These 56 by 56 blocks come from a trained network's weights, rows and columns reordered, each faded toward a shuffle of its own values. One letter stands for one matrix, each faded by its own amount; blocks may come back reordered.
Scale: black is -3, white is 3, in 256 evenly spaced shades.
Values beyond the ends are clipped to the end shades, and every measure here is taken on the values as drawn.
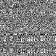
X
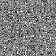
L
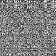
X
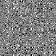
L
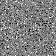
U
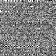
X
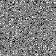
L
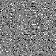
L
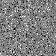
U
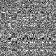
X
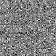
L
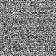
X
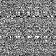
X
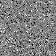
U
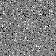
U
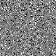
L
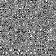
L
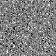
L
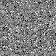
L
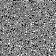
U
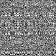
X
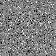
U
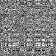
X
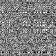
X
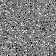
U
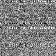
X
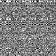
X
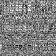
X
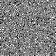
L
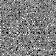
U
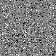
U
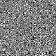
L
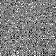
L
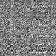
X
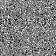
U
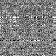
X
